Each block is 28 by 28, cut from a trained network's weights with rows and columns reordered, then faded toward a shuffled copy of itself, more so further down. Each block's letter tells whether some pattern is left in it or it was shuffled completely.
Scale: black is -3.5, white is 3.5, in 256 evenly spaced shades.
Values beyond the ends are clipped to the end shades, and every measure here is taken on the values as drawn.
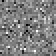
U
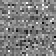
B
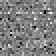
B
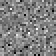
U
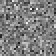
U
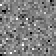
U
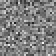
B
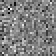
B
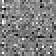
B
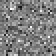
B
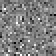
U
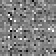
B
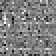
B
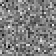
U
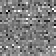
B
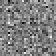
B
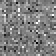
B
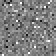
U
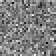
U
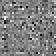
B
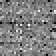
B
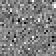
U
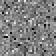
U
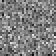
U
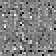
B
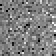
U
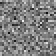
B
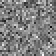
U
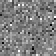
U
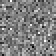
U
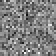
B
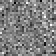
B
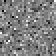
U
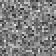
U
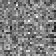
B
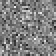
B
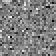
U
